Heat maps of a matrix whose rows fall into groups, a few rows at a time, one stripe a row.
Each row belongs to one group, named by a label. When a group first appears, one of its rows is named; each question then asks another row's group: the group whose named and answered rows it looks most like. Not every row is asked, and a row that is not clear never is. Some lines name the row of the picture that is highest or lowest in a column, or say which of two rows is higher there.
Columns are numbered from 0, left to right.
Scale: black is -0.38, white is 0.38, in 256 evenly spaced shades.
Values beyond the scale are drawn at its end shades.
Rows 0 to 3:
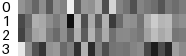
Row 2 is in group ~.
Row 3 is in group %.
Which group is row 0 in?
%
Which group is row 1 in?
~
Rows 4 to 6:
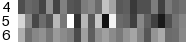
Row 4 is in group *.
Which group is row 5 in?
%
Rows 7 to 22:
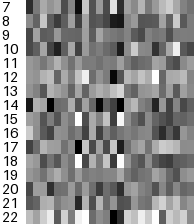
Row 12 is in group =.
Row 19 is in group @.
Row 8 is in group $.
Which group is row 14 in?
$
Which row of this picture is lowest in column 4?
10
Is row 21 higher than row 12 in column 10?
Yes
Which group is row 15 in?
%
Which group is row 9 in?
*
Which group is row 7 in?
~
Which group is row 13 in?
@
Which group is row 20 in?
$
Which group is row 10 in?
$
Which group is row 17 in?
~
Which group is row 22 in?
=
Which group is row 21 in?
~
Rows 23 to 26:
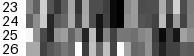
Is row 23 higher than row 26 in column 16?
No
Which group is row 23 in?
$
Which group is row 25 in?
%
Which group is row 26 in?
%
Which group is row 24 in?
$
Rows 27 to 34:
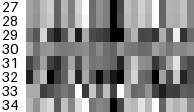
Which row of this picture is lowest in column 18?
32
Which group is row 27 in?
=
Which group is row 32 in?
$
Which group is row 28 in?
=
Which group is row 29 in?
$
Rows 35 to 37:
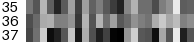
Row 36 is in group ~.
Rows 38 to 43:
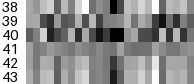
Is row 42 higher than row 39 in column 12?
No
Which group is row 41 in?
@
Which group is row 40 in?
$
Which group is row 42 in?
=
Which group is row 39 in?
%
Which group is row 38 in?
=
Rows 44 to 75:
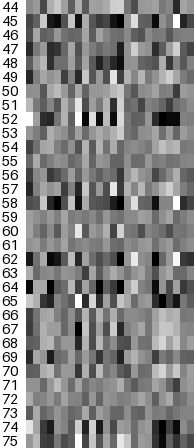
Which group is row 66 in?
~
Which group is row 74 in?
%
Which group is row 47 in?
$
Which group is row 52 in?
%
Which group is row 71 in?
@
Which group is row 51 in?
%
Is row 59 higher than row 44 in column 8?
Yes
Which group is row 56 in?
$
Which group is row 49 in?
~
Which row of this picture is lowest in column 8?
52
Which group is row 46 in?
*
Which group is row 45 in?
$
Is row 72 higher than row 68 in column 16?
Yes
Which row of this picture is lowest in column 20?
52
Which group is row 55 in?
*
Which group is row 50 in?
@
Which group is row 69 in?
$
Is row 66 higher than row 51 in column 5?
No
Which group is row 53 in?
@
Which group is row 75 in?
%
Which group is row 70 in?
~
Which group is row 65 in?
%
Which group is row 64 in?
$
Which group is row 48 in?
$
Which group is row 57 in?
~
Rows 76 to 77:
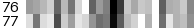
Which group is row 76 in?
=
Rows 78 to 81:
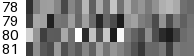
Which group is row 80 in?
%
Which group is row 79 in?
$
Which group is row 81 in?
*
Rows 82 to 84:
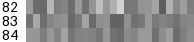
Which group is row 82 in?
@
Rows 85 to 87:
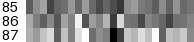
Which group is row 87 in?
=
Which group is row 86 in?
%
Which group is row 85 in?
$
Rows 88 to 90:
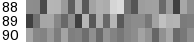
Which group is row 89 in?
~
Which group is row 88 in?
@
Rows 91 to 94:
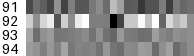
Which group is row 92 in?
=
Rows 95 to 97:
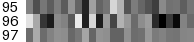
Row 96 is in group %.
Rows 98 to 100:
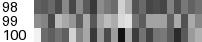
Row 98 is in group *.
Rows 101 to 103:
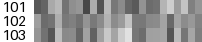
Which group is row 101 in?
~
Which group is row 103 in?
@
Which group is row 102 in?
@
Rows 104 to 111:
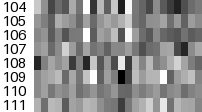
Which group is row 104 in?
%
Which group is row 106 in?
%
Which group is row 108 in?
~
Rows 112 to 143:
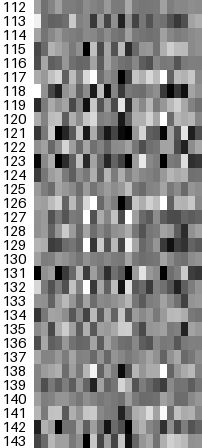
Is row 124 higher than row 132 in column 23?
No
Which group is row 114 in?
@
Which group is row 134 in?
~
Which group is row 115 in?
~
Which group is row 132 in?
%
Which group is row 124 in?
~
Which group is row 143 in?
~
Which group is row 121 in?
$
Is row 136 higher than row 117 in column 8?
No
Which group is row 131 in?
$
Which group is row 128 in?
@
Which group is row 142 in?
$
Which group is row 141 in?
=
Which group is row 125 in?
@
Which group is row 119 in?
~
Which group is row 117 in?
=
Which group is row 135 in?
@
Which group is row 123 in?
$
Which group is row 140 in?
@
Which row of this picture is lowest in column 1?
139
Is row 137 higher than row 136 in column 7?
Yes
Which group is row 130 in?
@
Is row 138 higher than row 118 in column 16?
Yes
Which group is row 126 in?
=
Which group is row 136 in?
*
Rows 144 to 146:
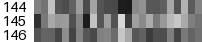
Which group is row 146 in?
*
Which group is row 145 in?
~
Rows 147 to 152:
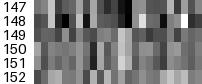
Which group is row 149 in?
*
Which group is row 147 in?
$
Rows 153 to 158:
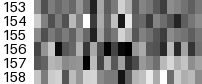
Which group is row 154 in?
%
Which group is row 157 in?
~
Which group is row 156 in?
$
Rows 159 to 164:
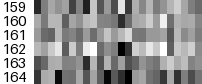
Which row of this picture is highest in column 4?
159
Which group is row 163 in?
~
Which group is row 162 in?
=
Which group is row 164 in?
$
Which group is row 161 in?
@
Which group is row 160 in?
=
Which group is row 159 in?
~
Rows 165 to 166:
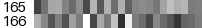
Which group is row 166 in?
%
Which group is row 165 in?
~
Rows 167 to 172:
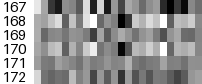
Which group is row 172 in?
%
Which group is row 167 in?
%
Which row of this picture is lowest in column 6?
167
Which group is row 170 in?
=
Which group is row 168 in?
=
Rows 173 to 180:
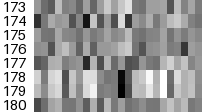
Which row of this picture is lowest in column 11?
174
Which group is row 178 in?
=
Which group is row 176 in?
@
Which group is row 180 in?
~
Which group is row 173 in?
@
